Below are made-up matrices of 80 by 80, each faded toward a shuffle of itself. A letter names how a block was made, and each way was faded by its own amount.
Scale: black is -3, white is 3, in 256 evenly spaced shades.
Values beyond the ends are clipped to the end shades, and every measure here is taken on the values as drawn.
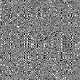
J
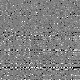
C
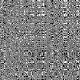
J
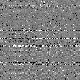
C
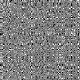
J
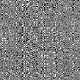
J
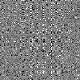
J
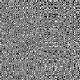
J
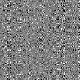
J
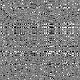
C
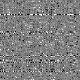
C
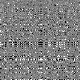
C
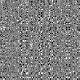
J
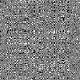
J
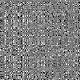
J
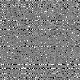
C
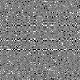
C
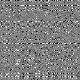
C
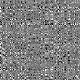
J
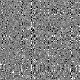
J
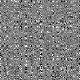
J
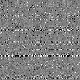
C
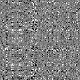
J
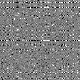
C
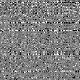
C
